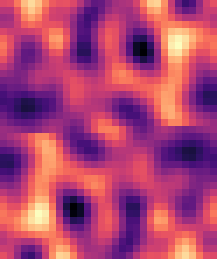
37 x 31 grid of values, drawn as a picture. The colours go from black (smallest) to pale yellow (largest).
On average the colour sits 50% of the way up the scale. The values follow a bell shape. No lone cell stands out from its neighbours. A half turn leaves it unchanged.
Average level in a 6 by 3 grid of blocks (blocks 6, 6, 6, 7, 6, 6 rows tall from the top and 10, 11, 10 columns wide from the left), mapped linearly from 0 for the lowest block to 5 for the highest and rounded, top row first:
5 2 5
3 2 5
0 3 4
3 3 0
5 2 3
5 2 5
